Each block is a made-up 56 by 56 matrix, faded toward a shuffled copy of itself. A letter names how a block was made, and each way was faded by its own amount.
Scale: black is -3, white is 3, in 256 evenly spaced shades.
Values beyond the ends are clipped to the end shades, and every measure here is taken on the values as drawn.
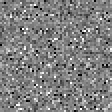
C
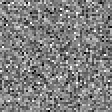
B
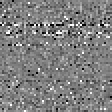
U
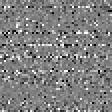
U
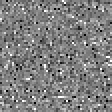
C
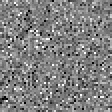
C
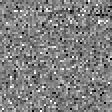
C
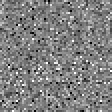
C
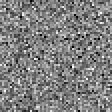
B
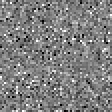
C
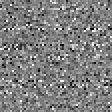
U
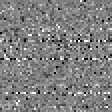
U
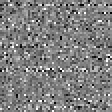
U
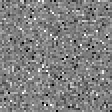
C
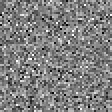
B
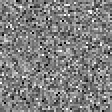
B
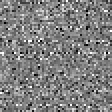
U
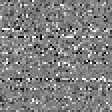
U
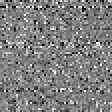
U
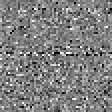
U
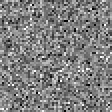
B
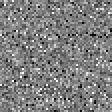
C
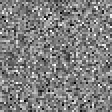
B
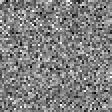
B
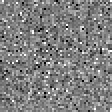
C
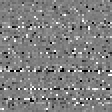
U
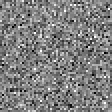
B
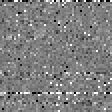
U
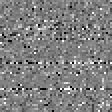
U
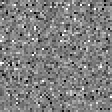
C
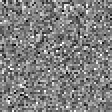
B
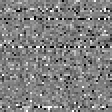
U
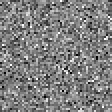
B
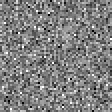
B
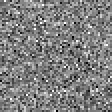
B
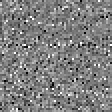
C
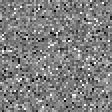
C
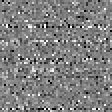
U
